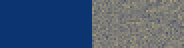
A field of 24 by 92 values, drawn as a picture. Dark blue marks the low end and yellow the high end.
The table splits into one row of 2 panels. Panel 1,1: very low, flat. Panel 1,2: middling, fine-grained.
